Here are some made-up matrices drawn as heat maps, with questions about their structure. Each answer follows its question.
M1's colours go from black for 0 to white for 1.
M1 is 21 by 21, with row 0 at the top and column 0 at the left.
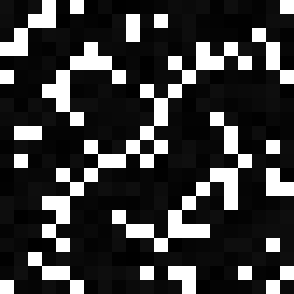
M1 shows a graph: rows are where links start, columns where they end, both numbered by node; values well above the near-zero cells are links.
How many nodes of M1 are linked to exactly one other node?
1
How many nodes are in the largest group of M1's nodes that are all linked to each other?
3
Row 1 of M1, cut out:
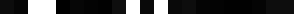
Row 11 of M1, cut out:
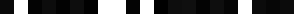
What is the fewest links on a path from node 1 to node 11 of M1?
1
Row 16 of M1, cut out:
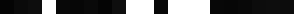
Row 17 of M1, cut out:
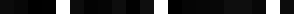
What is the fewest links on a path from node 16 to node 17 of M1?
3
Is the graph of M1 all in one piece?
yes
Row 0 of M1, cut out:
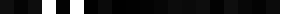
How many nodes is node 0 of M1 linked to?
3
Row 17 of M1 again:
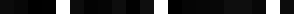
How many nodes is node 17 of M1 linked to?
3
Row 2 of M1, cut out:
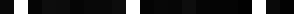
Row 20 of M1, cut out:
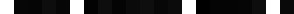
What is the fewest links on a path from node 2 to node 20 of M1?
4
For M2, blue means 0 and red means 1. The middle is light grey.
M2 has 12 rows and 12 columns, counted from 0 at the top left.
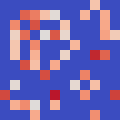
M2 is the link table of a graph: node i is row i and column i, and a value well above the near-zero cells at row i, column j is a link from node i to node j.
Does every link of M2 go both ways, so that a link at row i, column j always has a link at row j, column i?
yes
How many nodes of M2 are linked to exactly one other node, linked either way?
1
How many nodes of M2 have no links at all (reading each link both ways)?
0
